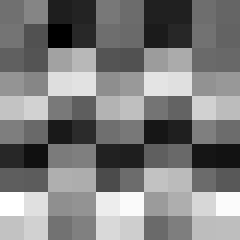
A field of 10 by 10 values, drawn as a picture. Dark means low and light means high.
Overall the values sit about 50% of the way up the scale. The top right is the smoothest part. No single row or column stands out from its neighbours. Horizontal stripes repeat 2 times down the table.
